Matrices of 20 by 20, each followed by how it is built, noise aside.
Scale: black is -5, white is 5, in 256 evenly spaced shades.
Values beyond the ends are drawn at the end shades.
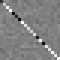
diagonal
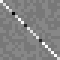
diagonal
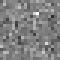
noise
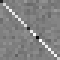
diagonal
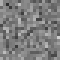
noise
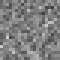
noise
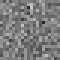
noise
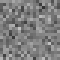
noise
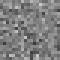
noise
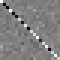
diagonal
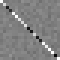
diagonal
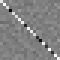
diagonal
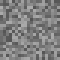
noise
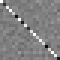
diagonal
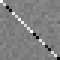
diagonal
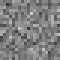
noise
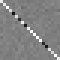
diagonal
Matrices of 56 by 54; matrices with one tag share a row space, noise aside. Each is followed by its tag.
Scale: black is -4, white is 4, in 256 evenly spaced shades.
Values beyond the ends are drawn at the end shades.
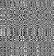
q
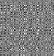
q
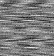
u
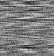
u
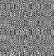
q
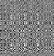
q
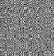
q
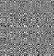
q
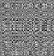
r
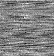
u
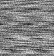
u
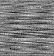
u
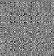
q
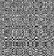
r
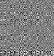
q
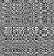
r
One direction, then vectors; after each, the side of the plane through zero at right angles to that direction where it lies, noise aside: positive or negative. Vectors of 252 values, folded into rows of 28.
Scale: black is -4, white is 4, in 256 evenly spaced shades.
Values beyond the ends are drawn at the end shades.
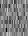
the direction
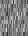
negative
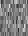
negative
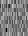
positive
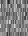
negative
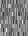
negative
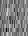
positive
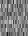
negative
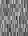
negative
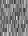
positive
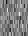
positive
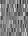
negative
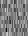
positive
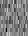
positive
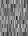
negative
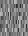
negative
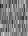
positive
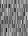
positive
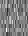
negative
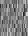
positive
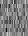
positive
